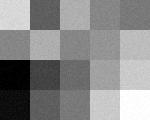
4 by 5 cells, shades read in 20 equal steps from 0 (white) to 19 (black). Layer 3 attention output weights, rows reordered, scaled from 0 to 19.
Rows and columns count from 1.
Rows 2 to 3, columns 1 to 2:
9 6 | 19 14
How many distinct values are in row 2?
4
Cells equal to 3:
1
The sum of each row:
40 37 55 44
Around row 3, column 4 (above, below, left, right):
8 4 11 4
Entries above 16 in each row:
0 0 1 1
